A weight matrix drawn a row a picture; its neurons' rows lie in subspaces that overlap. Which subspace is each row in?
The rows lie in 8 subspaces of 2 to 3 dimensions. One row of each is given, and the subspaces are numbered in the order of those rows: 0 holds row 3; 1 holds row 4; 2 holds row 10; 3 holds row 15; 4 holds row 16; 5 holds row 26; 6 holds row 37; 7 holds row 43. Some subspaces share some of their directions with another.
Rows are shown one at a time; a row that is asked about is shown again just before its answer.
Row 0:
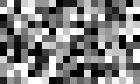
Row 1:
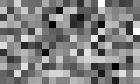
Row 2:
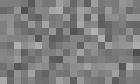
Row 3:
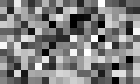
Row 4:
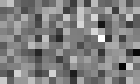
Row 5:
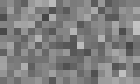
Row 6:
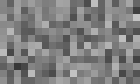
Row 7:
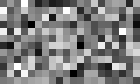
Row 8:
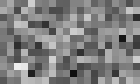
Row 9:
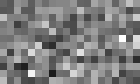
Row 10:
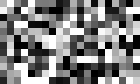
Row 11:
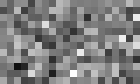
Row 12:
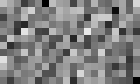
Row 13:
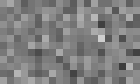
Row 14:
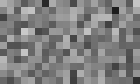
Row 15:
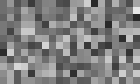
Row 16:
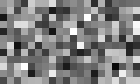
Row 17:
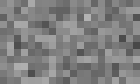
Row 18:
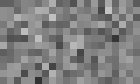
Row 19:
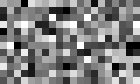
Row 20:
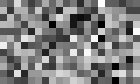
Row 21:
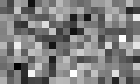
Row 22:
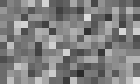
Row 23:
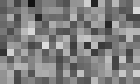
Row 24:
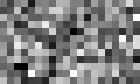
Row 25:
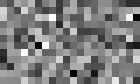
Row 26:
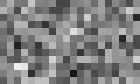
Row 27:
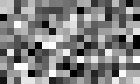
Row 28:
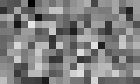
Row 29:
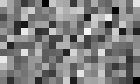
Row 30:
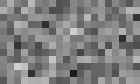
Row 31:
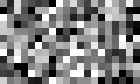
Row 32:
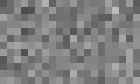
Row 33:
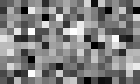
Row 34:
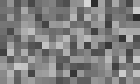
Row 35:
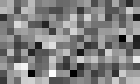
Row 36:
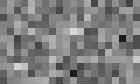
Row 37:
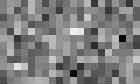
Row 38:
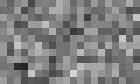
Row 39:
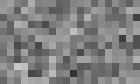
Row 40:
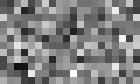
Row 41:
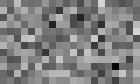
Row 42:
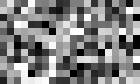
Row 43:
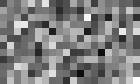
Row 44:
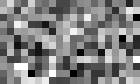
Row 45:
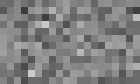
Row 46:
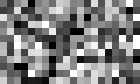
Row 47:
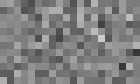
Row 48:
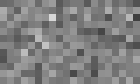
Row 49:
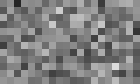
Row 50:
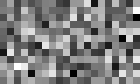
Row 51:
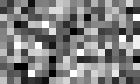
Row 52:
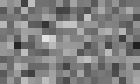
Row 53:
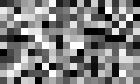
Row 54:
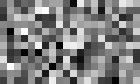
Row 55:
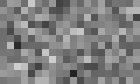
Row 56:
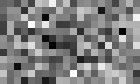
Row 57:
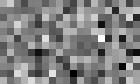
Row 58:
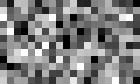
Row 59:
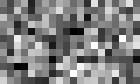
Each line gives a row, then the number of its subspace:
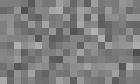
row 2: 1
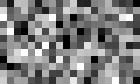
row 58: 2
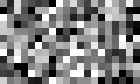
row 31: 4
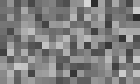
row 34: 3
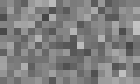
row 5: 4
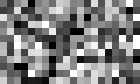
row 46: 6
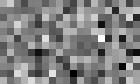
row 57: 1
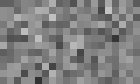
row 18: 2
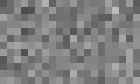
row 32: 7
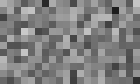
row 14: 7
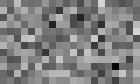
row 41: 0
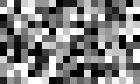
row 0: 4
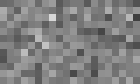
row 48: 2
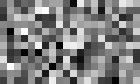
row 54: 2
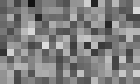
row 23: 3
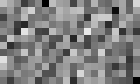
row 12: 7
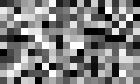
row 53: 2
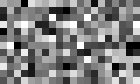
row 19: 4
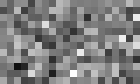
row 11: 2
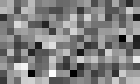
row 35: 5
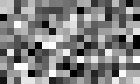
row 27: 5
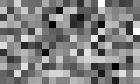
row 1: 0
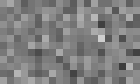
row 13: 1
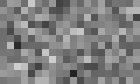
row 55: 5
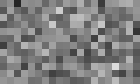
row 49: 0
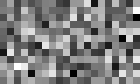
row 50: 3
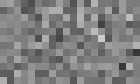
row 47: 1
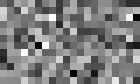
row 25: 2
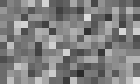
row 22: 7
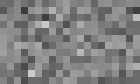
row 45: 6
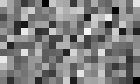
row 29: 7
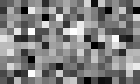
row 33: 6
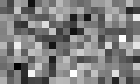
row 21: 0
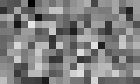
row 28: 3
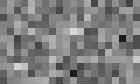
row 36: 6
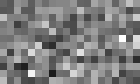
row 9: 5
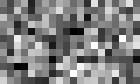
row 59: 6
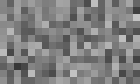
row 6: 3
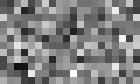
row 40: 7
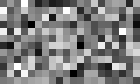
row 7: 4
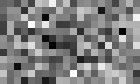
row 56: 4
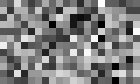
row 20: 0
